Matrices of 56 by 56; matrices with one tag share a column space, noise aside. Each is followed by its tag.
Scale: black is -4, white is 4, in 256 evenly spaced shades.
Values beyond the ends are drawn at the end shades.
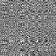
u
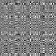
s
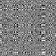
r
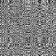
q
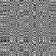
u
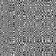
u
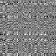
s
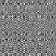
s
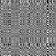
q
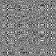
r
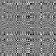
s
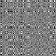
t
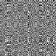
u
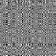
q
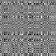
s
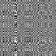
u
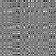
t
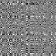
s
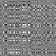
r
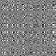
r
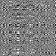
r
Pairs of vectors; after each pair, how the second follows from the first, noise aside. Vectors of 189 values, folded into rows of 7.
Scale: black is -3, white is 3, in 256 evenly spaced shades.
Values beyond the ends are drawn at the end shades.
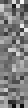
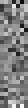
negated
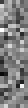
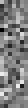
negated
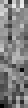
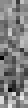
wrapped around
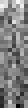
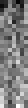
negated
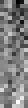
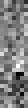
wrapped around
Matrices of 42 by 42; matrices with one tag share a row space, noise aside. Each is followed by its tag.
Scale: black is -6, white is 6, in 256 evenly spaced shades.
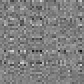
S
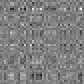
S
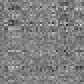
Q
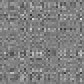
S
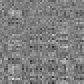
Q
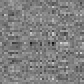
Q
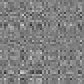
S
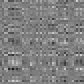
Q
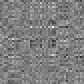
Q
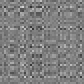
S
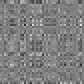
S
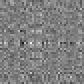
S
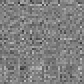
S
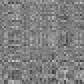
Q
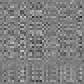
S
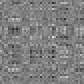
Q
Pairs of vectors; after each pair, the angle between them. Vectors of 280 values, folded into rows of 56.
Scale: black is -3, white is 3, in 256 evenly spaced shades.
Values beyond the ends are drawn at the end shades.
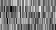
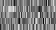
partly opposed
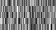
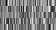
partly opposed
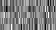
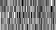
orthogonal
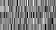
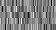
orthogonal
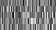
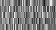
orthogonal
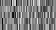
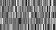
partly opposed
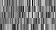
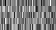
partly opposed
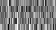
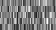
partly opposed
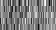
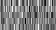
nearly opposite
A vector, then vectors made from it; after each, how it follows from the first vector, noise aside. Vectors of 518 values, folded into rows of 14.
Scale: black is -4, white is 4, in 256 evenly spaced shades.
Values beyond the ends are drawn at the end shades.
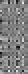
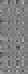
shrunk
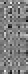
reversed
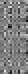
reversed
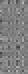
shrunk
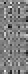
reversed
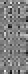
reversed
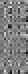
reversed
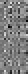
reversed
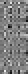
reversed
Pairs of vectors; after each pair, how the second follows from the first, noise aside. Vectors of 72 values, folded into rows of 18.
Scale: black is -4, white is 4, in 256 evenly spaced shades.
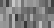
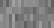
shrunk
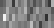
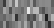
shuffled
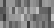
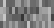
negated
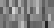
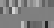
partly zeroed
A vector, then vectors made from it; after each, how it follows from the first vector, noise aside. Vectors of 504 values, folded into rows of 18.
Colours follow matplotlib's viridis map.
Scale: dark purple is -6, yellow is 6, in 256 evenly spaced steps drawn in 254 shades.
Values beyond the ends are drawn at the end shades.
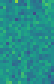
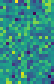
scaled up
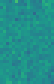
shrunk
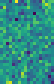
scaled up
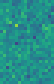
wrapped around
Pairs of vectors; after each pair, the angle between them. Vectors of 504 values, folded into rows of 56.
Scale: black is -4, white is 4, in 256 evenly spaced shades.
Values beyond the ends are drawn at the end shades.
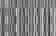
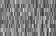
partly opposed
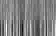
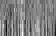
nearly opposite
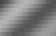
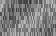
partly opposed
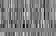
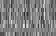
nearly opposite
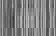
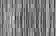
nearly opposite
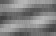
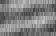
nearly parallel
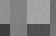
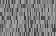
orthogonal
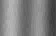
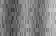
nearly opposite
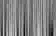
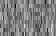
partly opposed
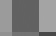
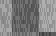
nearly parallel
